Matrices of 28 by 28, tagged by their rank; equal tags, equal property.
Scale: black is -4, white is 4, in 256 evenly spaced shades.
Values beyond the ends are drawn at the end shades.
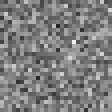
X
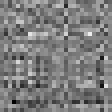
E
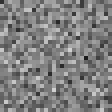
X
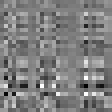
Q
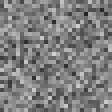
X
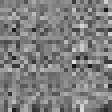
E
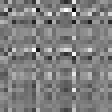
Q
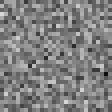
X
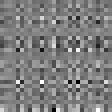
Q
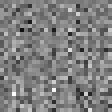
E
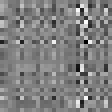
Q
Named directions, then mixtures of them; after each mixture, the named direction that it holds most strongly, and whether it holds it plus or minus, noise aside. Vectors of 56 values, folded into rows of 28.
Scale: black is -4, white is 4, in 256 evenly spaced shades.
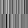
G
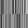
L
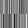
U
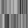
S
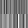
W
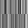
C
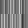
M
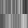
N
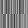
G, minus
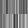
W, plus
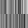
C, plus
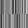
L, plus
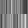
N, plus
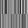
C, plus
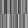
C, plus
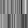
N, minus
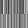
G, minus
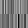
W, minus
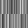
S, minus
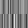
U, minus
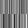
U, plus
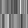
S, minus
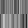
U, minus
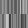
S, minus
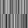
G, plus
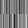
U, plus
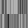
S, plus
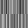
G, minus
